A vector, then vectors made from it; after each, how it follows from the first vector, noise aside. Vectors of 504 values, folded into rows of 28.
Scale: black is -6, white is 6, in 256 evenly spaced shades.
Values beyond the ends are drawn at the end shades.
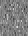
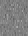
shrunk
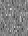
reversed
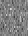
reversed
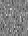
reversed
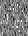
scaled up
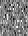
scaled up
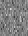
reversed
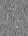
shrunk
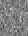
reversed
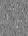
shrunk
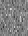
reversed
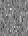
reversed
